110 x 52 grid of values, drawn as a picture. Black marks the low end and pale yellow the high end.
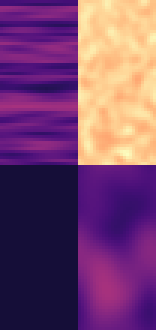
The table splits into 2 rows of 2 panels. Panel 1,1: low, streaked across. Panel 1,2: very high, blotchy, faint in contrast. Panel 2,1: very low, flat. Panel 2,2: low, smooth.
